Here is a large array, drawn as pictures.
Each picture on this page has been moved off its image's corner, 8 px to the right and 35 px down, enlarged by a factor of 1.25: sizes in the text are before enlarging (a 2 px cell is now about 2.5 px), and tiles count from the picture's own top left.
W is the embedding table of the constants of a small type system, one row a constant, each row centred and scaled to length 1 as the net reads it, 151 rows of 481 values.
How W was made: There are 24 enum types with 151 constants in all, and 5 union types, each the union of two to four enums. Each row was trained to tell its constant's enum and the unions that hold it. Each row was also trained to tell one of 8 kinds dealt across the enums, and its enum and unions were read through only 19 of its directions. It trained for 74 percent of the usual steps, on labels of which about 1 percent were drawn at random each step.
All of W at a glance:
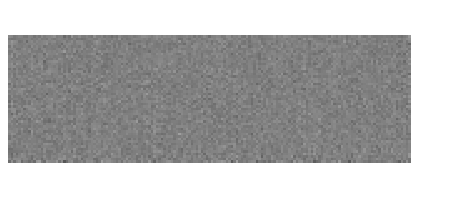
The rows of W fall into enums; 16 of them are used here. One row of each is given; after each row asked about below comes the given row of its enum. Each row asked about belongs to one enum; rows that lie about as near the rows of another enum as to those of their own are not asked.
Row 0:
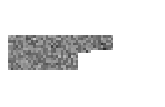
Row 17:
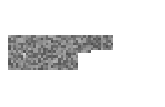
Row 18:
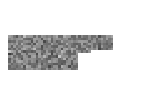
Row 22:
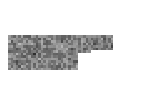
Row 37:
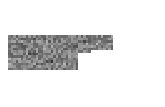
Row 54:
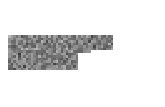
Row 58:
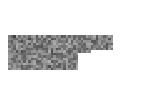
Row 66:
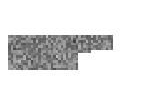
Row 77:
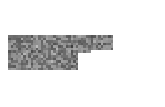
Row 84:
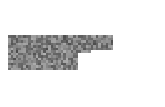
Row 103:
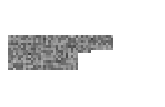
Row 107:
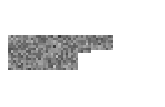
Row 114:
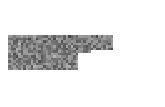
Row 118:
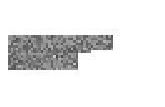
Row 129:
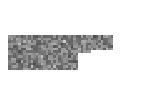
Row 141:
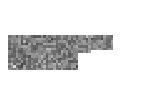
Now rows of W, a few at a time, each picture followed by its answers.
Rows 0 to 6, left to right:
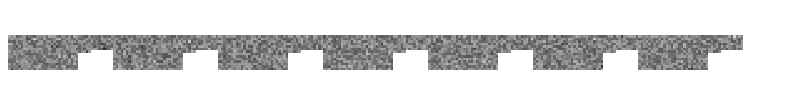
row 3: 129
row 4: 0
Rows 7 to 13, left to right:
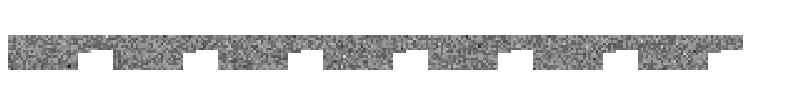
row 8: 18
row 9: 58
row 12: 77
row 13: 118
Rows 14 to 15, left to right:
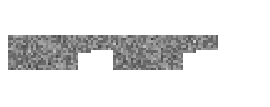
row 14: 37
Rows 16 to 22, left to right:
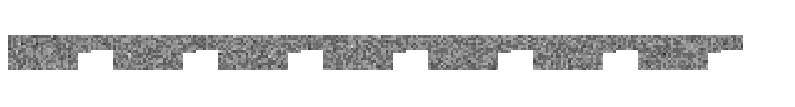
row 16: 114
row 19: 77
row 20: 118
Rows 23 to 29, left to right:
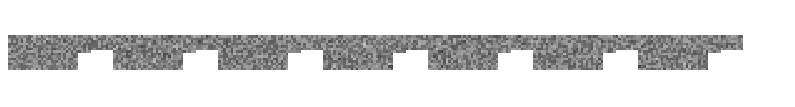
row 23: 77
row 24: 141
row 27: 58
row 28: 37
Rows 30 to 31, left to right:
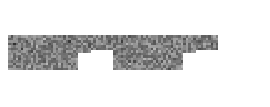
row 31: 37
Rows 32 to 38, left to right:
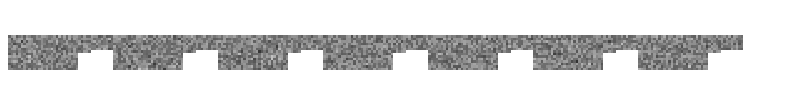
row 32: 103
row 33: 54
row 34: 37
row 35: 0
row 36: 141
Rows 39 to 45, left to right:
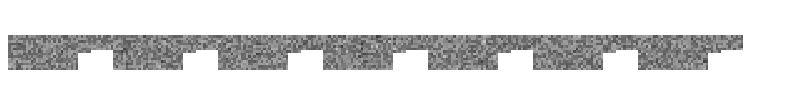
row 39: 37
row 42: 54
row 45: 129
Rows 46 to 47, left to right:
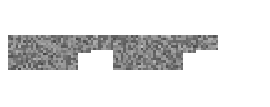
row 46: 37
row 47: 77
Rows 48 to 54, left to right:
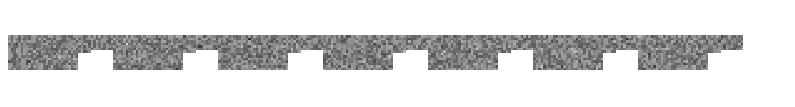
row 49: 118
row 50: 0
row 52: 129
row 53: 77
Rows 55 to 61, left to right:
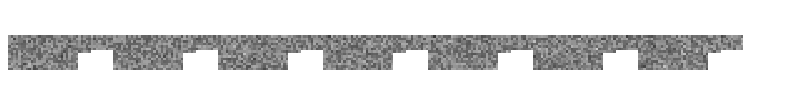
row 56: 141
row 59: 54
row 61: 129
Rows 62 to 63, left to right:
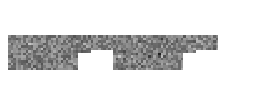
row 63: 54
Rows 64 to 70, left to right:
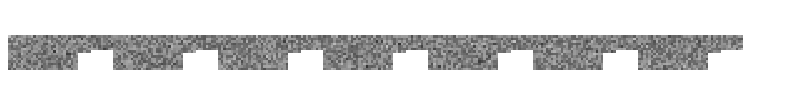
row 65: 0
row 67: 114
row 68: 22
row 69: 0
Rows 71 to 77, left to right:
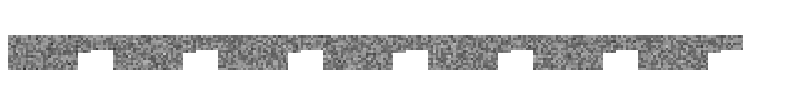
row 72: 107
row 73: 114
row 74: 18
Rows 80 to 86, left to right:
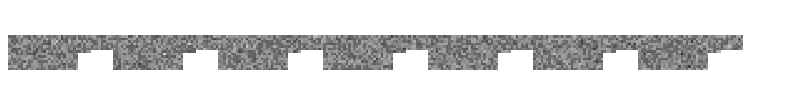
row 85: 77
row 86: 141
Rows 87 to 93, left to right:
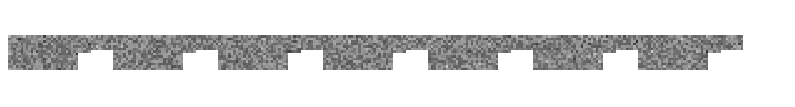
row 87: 141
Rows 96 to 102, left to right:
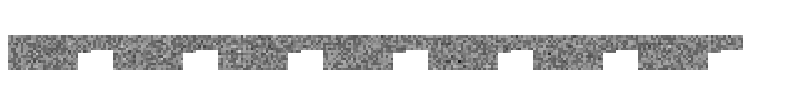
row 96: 0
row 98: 58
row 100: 114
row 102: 118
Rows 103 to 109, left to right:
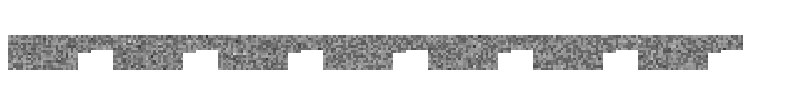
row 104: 129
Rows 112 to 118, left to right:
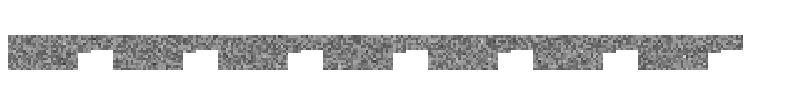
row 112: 141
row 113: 54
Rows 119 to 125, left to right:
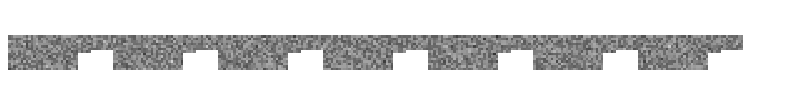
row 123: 18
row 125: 18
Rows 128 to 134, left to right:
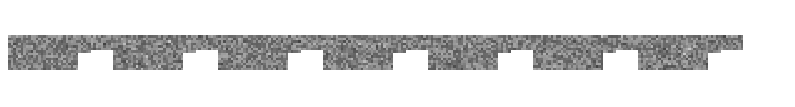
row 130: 54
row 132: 84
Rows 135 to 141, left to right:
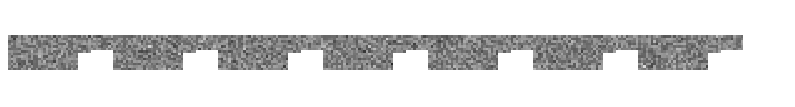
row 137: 58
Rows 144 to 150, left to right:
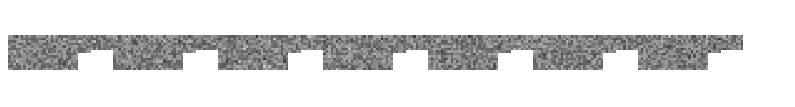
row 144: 22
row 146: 129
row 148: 58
